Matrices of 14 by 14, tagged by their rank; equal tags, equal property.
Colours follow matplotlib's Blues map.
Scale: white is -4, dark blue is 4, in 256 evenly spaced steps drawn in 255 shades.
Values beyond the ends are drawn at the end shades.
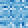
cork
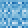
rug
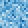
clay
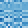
rug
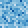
clay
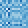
rug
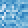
cork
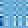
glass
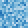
clay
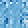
cork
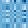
glass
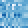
cork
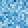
clay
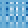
glass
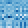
cork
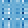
glass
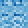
cork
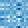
rug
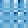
glass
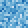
clay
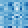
rug
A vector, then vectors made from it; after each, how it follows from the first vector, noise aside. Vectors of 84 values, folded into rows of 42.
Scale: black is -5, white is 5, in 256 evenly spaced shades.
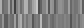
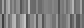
wrapped around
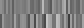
reversed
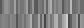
wrapped around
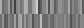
copied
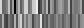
scaled up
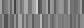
copied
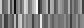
scaled up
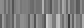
reversed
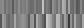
reversed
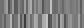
wrapped around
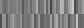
wrapped around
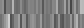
wrapped around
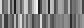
scaled up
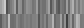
wrapped around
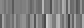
reversed
